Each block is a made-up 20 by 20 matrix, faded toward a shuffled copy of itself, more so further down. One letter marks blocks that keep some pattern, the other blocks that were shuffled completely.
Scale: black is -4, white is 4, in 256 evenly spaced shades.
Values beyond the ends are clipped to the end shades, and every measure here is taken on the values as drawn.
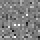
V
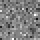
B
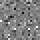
V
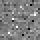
B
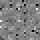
V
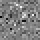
V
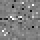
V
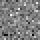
B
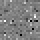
V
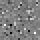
B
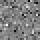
B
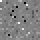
B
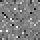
B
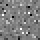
B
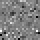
B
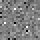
B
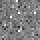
B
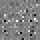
V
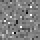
B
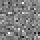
V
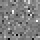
B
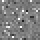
B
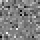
V
